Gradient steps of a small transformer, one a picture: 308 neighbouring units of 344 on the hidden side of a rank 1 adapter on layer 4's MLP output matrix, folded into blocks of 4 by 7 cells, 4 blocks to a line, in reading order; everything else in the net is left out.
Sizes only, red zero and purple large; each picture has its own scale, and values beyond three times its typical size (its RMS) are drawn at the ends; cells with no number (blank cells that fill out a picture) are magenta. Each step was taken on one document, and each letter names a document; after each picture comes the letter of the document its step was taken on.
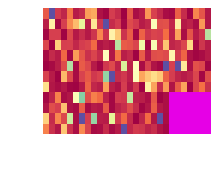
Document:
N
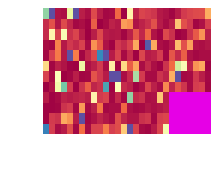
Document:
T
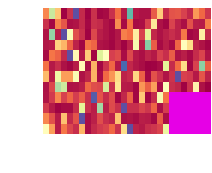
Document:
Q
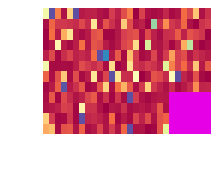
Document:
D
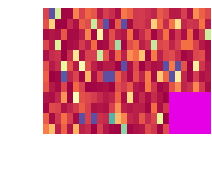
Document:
N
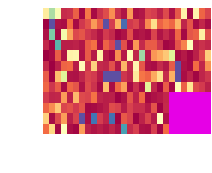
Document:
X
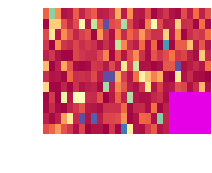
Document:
X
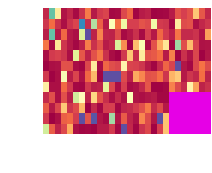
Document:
N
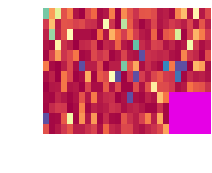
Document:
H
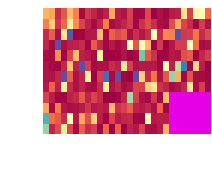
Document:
H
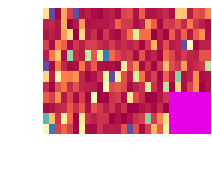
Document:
T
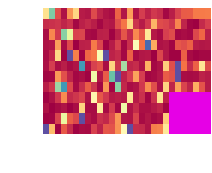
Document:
T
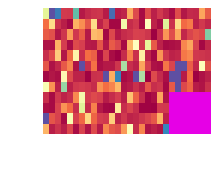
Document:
H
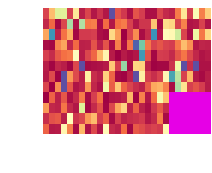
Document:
H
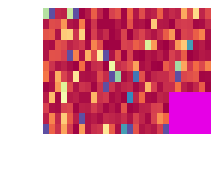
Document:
Q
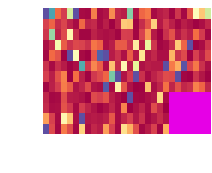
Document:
Q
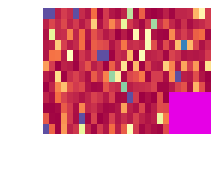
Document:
D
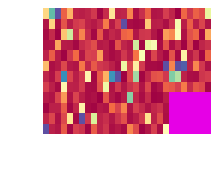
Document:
H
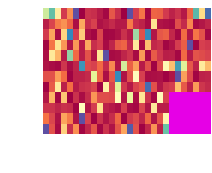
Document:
T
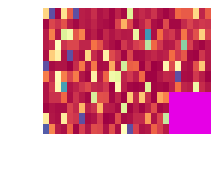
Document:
T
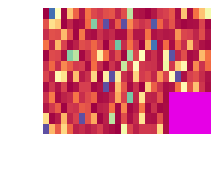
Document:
X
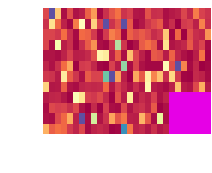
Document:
X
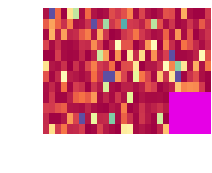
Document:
X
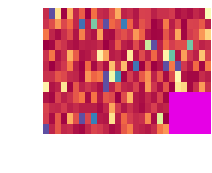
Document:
X
